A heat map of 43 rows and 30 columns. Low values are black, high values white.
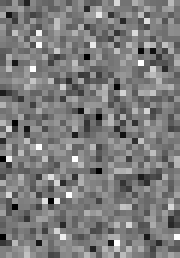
Seam: none. Average level on the scale: 50%. Slope: none. Grain: fine. Histogram: heavy tails on both sides.
